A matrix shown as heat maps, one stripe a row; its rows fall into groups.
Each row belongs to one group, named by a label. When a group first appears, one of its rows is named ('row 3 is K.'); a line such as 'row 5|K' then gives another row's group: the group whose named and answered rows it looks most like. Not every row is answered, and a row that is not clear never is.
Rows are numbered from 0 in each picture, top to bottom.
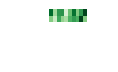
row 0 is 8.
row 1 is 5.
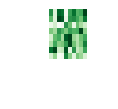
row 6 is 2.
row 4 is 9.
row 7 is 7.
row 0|8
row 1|8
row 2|7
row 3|5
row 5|9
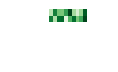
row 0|9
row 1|8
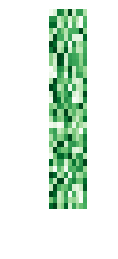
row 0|5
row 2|2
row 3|5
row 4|9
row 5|2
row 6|2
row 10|5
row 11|9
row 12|2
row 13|9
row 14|9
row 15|5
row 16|2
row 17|9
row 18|7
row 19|2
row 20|9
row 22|9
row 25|5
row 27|8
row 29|2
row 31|2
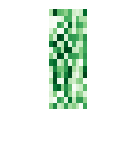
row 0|9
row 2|5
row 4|8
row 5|2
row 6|9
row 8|2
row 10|9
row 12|9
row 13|7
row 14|5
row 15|2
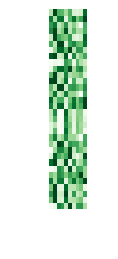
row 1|8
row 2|2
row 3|2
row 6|5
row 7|2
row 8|7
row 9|5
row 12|8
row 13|2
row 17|7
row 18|7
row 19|7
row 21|8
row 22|5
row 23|9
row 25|5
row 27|8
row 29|2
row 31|5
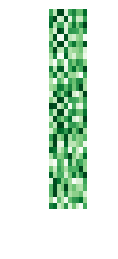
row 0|8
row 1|2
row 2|8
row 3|8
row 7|7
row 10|2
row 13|9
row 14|8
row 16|8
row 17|9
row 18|8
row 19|5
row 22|2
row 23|9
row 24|5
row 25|5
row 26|8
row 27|9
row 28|2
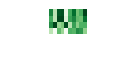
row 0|8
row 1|8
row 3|5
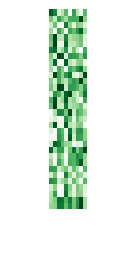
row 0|2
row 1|5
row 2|7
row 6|2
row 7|8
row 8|7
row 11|5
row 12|8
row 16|5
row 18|7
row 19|5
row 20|5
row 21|9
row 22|8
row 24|5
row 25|2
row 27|2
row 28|7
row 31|5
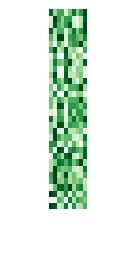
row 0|8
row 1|9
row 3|8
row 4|8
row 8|9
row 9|7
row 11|9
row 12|5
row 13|7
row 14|5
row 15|8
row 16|5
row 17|8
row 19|7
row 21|2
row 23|9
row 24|5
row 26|2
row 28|5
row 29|2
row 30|5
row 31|2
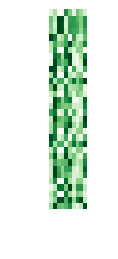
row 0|7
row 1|8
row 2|8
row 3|8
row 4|2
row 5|9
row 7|9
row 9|2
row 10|7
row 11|8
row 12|7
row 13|7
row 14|9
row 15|9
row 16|2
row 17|9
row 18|9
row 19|7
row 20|2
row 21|8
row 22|7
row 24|9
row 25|9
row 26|9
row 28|5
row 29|7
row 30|5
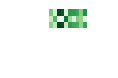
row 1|7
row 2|8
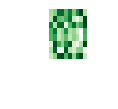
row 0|5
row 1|9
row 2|8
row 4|2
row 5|9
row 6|7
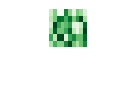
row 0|7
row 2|9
